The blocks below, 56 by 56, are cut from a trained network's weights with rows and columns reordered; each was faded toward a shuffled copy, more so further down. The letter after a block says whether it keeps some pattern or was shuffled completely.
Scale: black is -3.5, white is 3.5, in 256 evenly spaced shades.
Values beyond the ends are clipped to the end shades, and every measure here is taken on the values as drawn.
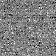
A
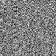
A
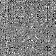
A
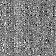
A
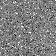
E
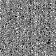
A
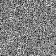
A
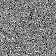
E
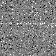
A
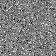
E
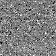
A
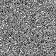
E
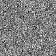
A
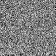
A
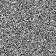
E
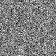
A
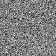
A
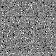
A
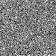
E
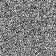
E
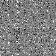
A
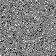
E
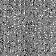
A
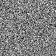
E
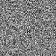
A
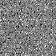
A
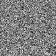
A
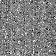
A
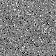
E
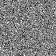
E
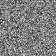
E
